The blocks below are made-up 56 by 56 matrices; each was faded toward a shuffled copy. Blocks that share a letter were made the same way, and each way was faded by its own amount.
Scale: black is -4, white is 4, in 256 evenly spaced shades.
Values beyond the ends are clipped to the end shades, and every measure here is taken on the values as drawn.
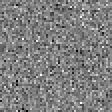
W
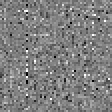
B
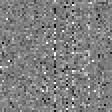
B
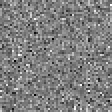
W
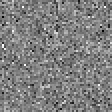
W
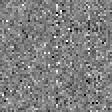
W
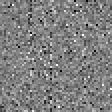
W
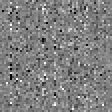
B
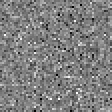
W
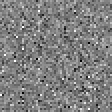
W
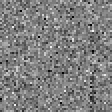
W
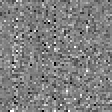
B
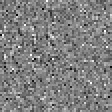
W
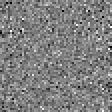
W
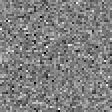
W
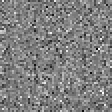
W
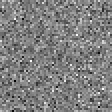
W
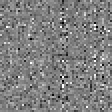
B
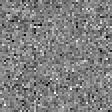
W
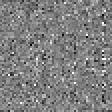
B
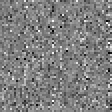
B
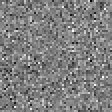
W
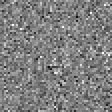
W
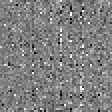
B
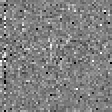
B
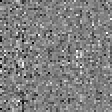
B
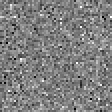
W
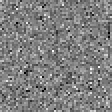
W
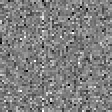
W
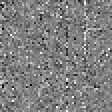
B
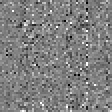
B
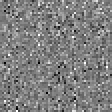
B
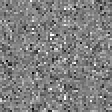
B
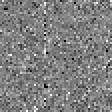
W
